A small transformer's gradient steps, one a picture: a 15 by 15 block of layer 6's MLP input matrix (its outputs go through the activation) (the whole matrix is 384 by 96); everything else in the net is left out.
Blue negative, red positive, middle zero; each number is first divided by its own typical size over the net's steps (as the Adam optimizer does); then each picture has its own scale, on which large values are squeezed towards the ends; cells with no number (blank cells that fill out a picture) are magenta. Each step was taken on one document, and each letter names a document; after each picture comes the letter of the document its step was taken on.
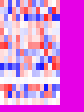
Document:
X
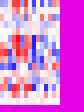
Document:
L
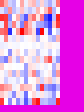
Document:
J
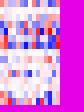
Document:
J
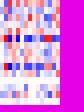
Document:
X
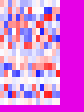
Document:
X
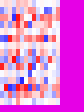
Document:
L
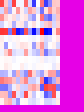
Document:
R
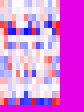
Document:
J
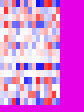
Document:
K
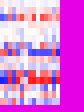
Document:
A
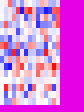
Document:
X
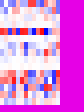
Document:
R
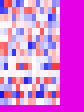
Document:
K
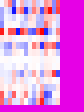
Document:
R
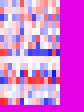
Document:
A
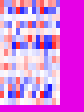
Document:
K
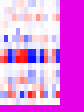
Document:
L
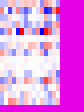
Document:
R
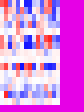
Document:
K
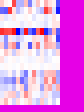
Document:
R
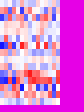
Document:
A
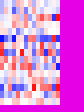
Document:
L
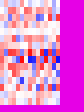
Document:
L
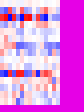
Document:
A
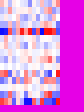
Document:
J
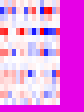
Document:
R
